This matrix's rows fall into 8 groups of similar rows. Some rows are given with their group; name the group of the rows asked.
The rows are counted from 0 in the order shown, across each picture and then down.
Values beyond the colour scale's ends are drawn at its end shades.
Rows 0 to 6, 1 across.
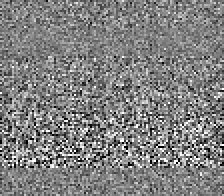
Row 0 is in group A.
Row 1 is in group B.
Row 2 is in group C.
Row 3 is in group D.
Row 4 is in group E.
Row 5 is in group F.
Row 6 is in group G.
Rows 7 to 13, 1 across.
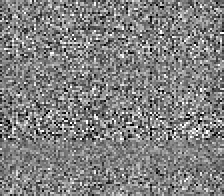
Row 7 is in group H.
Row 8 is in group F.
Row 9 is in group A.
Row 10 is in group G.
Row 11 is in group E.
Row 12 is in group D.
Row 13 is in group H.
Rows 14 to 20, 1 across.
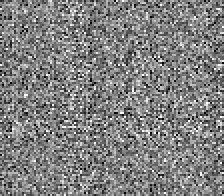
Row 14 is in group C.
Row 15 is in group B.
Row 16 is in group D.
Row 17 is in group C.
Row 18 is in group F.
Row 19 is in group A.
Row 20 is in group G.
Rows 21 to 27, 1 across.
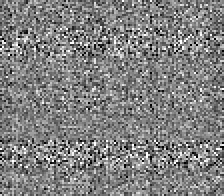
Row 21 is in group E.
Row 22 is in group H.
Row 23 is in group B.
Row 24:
G
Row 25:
F
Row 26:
C
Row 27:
C
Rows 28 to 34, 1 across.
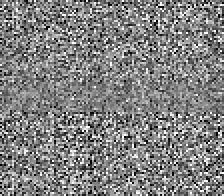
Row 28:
F
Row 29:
A
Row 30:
C
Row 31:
D
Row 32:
A
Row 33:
C
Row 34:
C
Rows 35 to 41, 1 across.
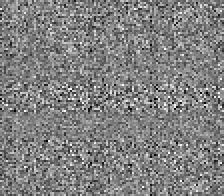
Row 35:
H
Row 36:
B
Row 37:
A
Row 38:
A
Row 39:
F
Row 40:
A
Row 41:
E
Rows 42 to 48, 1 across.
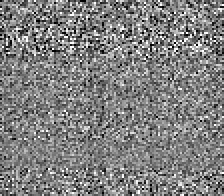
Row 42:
D
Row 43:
E
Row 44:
C
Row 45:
A
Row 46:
A
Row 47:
C
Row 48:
B
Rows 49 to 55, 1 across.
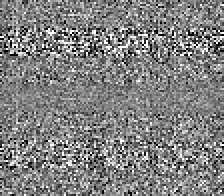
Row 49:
F
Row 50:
B
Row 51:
D
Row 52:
F
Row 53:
H
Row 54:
B
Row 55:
A
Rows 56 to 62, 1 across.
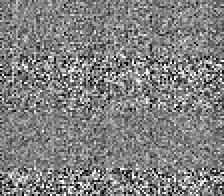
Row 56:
H
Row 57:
H
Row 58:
C
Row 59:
A
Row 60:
G
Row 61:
A
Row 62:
G
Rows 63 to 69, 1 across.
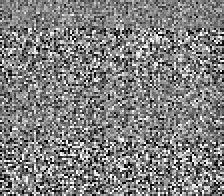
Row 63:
H
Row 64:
D
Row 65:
G
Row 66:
E
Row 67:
H
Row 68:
A
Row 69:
E
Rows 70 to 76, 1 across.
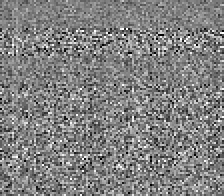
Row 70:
F
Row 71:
F
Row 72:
G
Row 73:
C
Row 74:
C
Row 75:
H
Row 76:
E
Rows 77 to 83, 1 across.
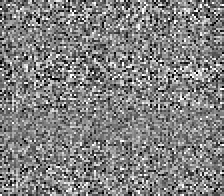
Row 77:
D
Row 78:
G
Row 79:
E
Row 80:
F
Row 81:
C
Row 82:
G
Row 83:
B
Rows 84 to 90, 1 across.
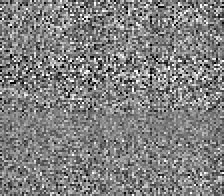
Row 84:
H
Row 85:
H
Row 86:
A
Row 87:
C
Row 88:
B
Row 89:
A
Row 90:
G
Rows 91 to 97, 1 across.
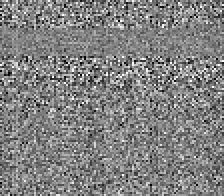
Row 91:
H
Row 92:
F
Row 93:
C
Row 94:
D
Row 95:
B
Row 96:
B
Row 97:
H
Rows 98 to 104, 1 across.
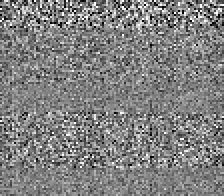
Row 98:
D
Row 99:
E
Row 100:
D
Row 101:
H
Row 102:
B
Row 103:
E
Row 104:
B
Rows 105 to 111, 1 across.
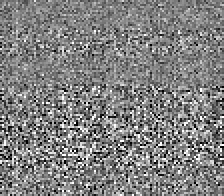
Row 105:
F
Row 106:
H
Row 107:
H
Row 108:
G
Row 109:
G
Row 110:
F
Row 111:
H
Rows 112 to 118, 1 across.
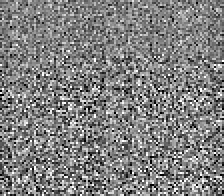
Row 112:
H
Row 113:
H
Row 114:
D
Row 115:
G
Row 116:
C
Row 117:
E
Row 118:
E
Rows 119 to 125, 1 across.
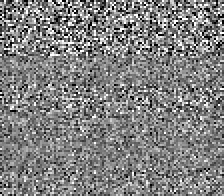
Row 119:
A
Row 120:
B
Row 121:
C
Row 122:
B
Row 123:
G
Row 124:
D
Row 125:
C
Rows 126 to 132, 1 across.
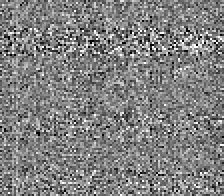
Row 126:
B
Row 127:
E
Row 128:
H
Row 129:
B
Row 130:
D
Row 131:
F
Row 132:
F
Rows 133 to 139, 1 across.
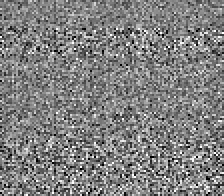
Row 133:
D
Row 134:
D
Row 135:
C
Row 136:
A
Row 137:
D
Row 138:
E
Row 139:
C
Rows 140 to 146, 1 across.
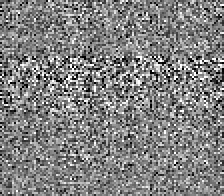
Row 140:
B
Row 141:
C
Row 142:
D
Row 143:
B
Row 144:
A
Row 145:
A
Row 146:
F
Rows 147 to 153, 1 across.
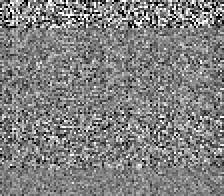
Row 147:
B
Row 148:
B
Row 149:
G
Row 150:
F
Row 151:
F
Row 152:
D
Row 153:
D
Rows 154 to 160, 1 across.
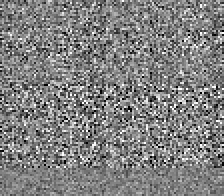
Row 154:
G
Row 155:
G
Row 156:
B
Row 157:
A
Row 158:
C
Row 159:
G
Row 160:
D
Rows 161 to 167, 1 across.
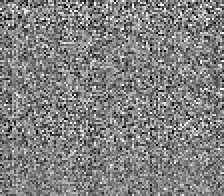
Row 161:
C
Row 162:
F
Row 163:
G
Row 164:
F
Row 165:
E
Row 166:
C
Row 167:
B
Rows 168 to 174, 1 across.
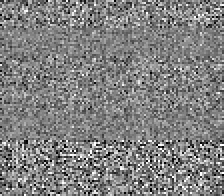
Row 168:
C
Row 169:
G
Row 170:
D
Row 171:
C
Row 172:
D
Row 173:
F
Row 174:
G
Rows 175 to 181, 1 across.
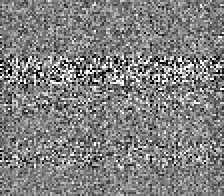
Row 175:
G
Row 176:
D
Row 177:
H
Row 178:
F
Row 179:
A
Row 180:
H
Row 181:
H
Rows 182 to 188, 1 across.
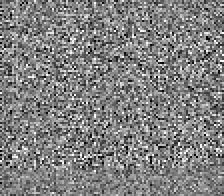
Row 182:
B
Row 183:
C
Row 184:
F
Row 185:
D
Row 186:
A
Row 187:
H
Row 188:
D
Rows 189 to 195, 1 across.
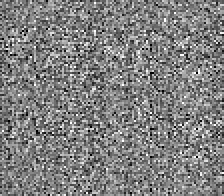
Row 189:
A
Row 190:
B
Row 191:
E
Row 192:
G
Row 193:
E
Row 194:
E
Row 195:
G
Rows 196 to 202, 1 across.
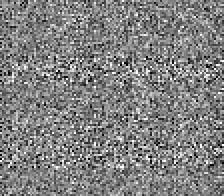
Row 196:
B
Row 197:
H
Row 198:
C
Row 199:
D
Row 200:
H
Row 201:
H
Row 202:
D
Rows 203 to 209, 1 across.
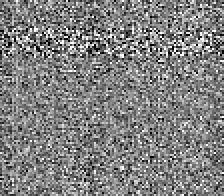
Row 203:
E
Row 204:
E
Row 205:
F
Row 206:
F
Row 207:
G
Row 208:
E
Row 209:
B
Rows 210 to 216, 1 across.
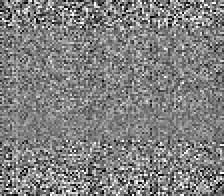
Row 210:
E
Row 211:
B
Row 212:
B
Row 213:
H
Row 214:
B
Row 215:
F
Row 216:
B
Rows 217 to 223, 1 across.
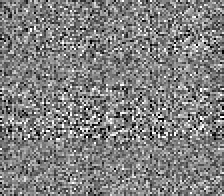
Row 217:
E
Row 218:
E
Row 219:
D
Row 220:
G
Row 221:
G
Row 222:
D
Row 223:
C
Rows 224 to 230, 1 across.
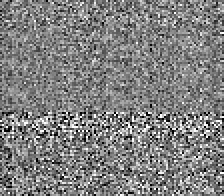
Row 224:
A
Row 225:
G
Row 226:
G
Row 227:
G
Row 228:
C
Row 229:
E
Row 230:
F
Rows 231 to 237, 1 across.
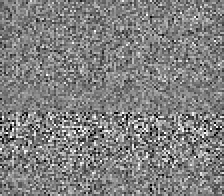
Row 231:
E
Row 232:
D
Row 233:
A
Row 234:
D
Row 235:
B
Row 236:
C
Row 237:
G
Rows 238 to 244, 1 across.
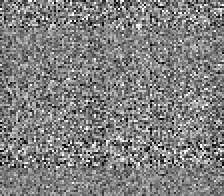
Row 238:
D
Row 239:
E
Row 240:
D
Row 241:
E
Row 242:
H
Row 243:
G
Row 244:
D
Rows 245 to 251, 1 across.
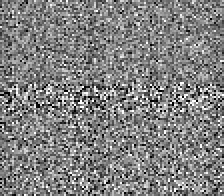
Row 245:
B
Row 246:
E
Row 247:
B
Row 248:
E
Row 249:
A
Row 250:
C
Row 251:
A
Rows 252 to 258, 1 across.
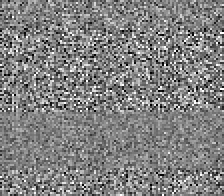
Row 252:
B
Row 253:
F
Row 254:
C
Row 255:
F
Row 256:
B
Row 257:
A
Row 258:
H
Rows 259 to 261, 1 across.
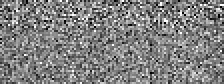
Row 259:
F
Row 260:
A
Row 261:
E
